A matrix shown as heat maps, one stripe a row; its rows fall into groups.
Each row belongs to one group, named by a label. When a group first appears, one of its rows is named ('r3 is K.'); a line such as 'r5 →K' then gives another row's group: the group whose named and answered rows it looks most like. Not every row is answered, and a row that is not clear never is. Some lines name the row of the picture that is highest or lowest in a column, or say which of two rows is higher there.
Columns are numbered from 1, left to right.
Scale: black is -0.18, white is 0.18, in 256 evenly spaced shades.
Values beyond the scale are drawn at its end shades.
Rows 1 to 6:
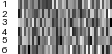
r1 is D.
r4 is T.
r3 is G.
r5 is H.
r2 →T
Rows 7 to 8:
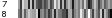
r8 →D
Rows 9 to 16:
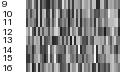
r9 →H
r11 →H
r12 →G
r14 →T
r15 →T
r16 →G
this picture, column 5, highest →13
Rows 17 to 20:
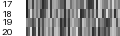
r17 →T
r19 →G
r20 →G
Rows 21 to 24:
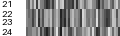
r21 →H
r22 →G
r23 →G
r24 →H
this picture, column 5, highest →21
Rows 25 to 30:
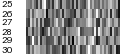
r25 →H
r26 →D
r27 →H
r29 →H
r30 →D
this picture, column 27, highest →28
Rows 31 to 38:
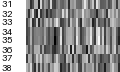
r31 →G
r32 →H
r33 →G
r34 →D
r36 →D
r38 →G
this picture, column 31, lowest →36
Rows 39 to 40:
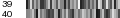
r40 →H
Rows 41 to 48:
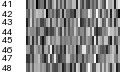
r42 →D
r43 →T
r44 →H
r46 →G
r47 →T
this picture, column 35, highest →47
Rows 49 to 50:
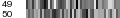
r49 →T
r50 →D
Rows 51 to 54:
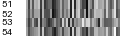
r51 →D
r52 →D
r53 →H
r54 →D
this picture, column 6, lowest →53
